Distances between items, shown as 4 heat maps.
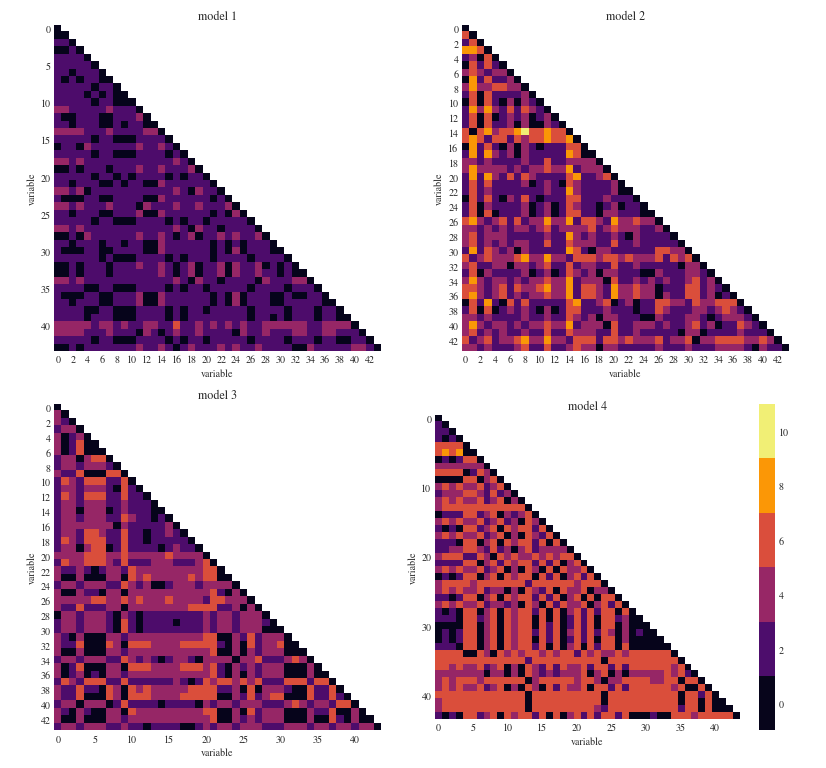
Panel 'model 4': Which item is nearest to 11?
19
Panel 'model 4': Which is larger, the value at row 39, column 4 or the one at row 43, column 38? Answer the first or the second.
the second
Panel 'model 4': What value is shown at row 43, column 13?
6
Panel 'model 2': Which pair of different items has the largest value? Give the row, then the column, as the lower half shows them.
14, 8
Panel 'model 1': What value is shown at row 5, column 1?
2
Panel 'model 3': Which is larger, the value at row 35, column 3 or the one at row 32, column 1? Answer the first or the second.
the first
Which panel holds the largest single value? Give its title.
model 2
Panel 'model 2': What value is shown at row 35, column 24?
4
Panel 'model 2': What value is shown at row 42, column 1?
2
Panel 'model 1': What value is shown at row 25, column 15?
2
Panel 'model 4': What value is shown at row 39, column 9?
6
